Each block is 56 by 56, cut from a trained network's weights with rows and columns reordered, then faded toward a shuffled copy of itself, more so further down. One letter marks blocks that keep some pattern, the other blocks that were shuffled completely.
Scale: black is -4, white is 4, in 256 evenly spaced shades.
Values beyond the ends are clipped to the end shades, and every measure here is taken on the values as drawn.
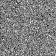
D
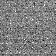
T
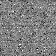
T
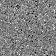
D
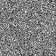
D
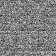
T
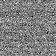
T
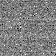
T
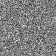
D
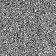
D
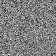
D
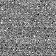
T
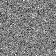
D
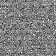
T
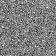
D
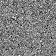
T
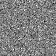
D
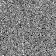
D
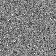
D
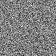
D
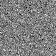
D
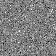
D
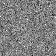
D
